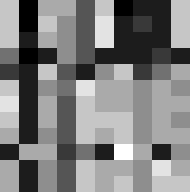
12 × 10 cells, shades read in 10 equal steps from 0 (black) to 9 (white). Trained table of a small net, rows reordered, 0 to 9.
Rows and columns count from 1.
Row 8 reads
7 1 6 3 7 7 7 5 6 5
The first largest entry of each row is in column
1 6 6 4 3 5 1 1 5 7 9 5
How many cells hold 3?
10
